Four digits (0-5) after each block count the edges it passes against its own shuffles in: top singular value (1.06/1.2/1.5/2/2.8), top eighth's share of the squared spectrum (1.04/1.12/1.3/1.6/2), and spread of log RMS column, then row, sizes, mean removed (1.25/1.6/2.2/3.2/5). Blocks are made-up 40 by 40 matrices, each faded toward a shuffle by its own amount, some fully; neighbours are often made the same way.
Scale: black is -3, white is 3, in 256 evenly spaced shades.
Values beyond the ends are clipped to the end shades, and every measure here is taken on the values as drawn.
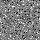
0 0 0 0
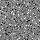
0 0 0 0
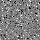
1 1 0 0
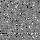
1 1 0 0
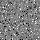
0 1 0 0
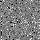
2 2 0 1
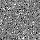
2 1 0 0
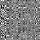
4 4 3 2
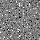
2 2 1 0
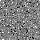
1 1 0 0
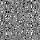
3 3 2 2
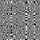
4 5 3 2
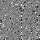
3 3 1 0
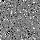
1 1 0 0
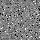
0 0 0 0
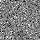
0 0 0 0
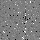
2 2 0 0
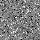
0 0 0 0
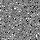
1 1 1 0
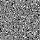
0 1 1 0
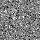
0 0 0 0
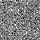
1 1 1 0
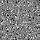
2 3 1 1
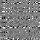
4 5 2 3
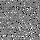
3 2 0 1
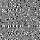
4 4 2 2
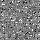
2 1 0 0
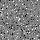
2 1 0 0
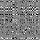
4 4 2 3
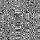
4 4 2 2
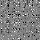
2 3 2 2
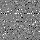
2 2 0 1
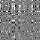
4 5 2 3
